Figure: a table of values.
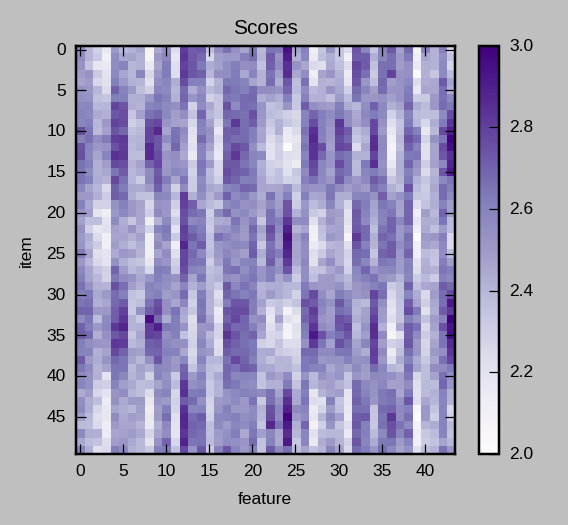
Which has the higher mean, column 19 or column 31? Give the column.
19
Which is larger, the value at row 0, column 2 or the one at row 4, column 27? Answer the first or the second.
the first
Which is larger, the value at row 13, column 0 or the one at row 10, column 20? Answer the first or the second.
the first
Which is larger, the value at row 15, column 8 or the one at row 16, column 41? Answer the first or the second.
the first
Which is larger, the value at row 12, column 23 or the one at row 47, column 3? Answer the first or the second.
the first
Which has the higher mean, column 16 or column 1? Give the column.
1
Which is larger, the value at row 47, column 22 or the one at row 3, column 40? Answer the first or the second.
the first
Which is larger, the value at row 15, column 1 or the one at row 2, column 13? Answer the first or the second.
the second
